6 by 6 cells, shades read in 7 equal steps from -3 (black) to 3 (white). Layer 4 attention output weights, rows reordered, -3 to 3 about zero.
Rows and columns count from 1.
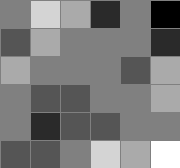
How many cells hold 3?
1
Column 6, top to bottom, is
-3 -2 1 1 0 3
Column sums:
-1 -1 -1 -1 0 0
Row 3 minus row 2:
2 -1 0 0 -1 3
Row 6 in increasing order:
-1 -1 0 1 2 3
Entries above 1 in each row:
1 0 0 0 0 2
